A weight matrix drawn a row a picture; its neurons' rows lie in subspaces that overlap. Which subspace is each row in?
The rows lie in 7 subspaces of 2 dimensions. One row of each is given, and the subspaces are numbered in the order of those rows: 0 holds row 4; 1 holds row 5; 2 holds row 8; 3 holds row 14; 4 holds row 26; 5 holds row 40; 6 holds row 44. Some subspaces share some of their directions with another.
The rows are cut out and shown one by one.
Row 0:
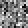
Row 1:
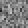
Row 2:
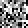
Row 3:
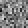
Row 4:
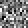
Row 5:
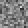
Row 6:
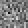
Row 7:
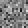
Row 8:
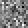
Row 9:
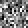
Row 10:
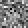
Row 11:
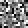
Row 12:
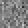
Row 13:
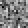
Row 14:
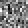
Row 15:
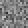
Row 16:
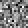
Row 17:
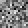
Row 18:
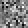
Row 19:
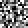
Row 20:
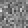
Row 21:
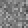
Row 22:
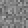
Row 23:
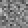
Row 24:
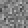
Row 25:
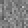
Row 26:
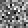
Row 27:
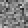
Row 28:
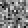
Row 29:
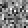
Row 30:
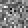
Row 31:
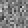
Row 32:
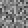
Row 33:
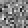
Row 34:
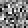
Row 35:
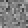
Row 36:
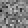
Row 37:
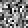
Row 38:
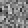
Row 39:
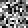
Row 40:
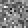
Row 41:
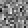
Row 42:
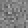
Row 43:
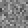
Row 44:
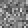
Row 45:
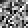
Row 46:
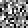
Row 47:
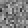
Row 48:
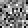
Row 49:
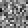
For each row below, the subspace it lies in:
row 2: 6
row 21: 6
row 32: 0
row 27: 1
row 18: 2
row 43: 5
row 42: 4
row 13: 3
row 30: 5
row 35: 1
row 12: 2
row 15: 0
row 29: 3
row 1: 3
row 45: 4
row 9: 3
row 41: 1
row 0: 6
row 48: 6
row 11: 1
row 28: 3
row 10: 5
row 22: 0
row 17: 4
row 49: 5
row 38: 3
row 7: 6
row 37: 0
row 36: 2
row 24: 1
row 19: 0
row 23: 5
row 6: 4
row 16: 0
